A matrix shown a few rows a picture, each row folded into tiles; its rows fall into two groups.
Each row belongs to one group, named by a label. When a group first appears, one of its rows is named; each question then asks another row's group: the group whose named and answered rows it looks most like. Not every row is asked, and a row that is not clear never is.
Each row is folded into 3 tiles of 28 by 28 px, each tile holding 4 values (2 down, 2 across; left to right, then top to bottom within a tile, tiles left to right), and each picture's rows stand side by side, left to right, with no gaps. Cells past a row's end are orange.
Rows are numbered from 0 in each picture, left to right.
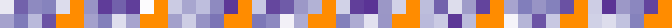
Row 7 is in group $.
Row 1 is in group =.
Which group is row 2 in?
$
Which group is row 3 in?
=
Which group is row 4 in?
=
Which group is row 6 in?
$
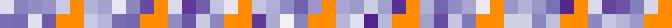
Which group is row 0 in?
=
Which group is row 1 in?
$
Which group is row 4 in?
$
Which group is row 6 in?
$
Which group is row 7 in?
=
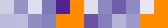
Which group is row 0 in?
$
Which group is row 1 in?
=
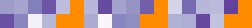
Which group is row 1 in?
$
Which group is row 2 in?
$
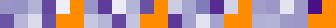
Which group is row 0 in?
=
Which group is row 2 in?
=
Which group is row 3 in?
$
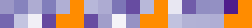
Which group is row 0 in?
=
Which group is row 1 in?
=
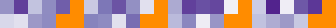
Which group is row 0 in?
$
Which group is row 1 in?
=
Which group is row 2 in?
=
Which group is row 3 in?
$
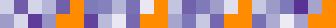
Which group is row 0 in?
$
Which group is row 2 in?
=
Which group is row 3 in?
=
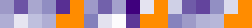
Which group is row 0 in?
$
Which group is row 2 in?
=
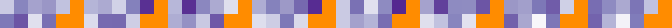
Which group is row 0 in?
=
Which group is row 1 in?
$
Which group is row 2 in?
=
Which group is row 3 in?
$
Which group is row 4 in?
$
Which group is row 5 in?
$
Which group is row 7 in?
=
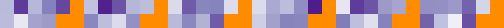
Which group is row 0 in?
$
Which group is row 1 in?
=
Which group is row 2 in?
=
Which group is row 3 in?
$
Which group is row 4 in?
=
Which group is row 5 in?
=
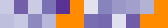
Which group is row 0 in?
$
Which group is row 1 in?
=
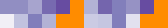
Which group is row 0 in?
$
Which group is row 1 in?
$
